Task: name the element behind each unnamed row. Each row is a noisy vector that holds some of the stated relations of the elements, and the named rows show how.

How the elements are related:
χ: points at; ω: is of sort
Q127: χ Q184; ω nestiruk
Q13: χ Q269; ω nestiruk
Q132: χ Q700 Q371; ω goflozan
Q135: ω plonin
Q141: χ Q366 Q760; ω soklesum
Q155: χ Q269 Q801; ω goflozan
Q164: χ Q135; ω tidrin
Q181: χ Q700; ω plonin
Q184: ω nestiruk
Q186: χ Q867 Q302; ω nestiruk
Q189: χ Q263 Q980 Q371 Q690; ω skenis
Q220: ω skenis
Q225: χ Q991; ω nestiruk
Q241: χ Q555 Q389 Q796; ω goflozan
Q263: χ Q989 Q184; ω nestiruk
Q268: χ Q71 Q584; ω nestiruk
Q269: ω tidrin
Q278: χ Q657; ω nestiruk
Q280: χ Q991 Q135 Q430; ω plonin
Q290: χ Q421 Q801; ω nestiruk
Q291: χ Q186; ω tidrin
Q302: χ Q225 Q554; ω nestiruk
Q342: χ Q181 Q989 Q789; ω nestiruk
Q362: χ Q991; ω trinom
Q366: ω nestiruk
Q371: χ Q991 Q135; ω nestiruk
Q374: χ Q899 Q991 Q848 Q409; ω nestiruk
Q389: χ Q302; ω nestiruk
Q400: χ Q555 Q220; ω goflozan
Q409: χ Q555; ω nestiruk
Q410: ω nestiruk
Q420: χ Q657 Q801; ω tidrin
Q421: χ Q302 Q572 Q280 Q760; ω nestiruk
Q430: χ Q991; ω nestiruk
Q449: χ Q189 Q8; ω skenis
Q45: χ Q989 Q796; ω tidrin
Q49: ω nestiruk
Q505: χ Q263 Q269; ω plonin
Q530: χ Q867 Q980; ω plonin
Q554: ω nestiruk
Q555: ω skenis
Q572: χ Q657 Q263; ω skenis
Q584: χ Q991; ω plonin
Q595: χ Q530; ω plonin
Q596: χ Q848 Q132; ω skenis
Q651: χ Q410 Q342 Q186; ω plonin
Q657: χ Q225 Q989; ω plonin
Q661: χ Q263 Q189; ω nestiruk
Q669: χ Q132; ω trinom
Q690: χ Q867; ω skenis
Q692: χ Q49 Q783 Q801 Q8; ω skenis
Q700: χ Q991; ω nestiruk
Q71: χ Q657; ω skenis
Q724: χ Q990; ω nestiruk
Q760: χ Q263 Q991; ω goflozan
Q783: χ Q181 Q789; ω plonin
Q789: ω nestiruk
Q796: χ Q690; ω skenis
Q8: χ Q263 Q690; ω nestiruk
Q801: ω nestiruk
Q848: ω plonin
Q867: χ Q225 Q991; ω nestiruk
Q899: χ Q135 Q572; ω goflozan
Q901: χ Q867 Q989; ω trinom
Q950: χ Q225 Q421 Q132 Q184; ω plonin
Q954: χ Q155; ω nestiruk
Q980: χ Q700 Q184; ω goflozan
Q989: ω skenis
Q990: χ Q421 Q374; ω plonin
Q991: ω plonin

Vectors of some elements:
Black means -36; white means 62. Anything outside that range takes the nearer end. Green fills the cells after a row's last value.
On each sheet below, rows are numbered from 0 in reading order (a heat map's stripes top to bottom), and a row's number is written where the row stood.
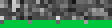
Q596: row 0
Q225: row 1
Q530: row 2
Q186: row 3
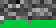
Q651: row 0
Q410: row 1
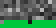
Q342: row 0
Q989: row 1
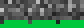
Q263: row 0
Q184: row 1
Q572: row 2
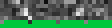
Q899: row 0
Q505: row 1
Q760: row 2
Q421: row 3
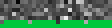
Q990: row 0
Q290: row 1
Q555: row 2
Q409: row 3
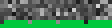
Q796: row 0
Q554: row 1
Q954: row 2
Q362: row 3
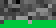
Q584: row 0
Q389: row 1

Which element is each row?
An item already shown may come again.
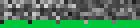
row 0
Q45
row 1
Q45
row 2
Q692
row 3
Q389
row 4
Q278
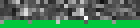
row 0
Q899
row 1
Q700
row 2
Q241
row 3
Q950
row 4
Q867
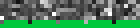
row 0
Q950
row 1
Q164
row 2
Q789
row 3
Q400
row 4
Q362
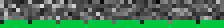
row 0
Q141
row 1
Q901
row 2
Q692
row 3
Q848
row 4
Q127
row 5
Q657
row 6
Q410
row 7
Q989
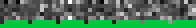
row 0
Q135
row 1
Q71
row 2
Q269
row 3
Q991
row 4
Q420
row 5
Q268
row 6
Q980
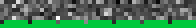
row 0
Q669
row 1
Q989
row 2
Q950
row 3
Q155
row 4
Q135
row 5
Q280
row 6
Q366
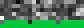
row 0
Q950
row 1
Q291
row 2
Q760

